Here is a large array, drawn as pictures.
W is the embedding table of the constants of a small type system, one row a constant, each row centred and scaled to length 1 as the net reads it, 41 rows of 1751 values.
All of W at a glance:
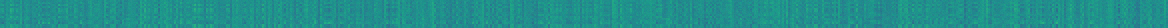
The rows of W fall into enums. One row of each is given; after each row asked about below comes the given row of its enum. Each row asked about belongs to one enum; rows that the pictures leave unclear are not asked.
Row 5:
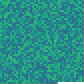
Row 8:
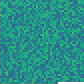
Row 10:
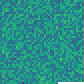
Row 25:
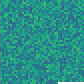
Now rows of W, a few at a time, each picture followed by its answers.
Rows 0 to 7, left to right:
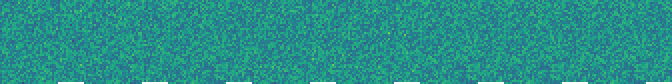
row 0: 10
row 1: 25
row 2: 5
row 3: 10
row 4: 10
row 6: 5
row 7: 5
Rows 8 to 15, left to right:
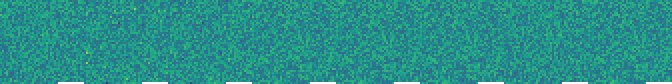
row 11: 5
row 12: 5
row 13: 5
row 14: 8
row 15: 5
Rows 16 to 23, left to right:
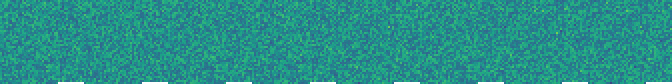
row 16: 25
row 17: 8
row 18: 5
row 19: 25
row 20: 10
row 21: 5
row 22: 10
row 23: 10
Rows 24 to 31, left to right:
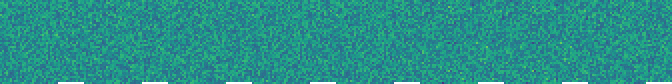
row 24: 8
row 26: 5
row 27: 8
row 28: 8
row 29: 10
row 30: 10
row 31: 25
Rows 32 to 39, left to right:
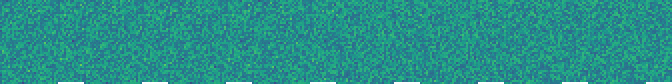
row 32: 10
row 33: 10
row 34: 10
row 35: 10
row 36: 8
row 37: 8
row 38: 5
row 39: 5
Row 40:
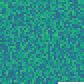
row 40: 8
